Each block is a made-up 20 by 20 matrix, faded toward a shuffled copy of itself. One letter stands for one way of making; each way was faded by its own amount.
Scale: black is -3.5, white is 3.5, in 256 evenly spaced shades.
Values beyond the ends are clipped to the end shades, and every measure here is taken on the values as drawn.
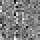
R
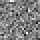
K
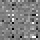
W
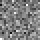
K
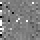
R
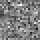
K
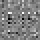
W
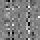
W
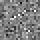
K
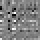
W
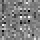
R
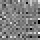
W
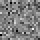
K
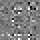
W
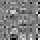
W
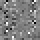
R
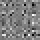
W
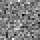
K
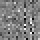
R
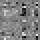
W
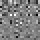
W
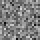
K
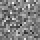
K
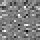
W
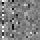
R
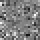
R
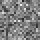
K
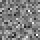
K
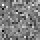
K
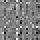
W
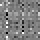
W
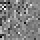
R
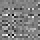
W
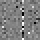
R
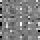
W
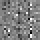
R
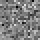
K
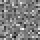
K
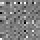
W
